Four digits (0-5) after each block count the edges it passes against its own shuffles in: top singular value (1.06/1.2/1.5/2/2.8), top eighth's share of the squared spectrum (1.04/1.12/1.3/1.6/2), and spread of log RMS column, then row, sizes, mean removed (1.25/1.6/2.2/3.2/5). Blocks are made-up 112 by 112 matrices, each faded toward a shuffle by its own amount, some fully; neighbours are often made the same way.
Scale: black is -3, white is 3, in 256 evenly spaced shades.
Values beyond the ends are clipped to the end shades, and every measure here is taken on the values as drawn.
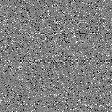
3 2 0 1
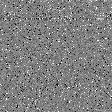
2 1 0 0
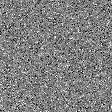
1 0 0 0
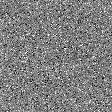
0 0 0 0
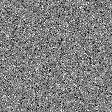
1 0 0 0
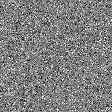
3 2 0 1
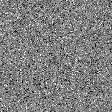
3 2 0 0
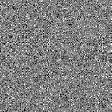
4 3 2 2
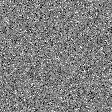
1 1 0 0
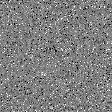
3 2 0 1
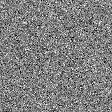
0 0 0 0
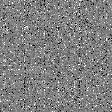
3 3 2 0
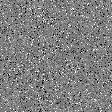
2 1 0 1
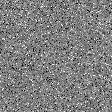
2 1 0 0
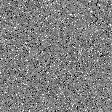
0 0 0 0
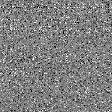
3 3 1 2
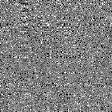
4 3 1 3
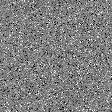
1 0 0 0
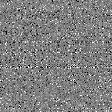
4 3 1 2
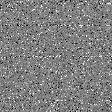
3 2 0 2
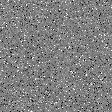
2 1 0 0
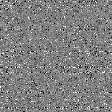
4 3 1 3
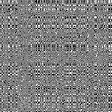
5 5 4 4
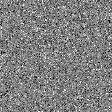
0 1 2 0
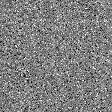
0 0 0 0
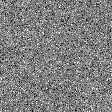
0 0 0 0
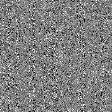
1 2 3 0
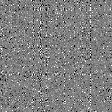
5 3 3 2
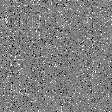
3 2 1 0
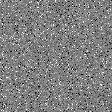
3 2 1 0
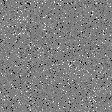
3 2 1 1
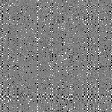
5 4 3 3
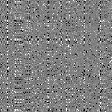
5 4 3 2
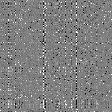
5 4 3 2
